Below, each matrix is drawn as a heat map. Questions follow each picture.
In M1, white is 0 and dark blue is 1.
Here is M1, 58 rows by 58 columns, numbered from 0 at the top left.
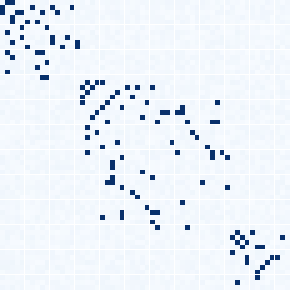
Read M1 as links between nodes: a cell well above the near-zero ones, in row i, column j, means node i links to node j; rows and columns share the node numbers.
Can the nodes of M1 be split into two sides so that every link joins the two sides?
no
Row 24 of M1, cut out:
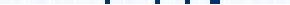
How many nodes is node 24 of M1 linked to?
5
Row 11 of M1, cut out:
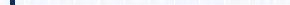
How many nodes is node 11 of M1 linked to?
1
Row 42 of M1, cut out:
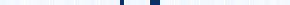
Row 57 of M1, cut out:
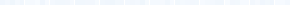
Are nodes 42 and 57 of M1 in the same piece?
no
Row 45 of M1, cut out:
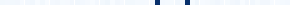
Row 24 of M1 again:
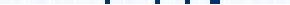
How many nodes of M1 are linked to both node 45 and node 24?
2
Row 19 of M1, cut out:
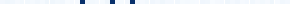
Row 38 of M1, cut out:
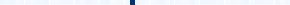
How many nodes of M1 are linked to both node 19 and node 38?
1
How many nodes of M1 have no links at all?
1
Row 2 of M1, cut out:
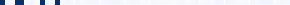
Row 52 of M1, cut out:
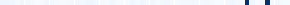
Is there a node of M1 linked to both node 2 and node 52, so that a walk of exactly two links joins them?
no
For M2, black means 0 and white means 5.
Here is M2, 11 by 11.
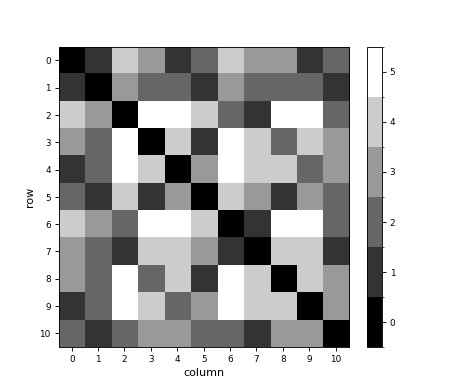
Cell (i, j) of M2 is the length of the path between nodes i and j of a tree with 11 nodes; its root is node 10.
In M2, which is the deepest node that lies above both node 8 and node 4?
1
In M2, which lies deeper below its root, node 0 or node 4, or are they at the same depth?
node 4
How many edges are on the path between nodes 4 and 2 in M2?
5
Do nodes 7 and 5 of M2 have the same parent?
no
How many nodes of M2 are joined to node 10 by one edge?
2
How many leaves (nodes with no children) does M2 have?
6
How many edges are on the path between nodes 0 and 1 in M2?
1
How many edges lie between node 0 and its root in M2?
2
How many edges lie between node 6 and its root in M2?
2
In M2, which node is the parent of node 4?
0
